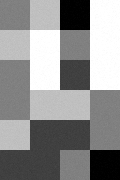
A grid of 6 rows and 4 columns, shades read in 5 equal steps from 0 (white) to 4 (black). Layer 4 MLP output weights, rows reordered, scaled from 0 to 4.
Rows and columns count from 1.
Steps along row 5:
up same down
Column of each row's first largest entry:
3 3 3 1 2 4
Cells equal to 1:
5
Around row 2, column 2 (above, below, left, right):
1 0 1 2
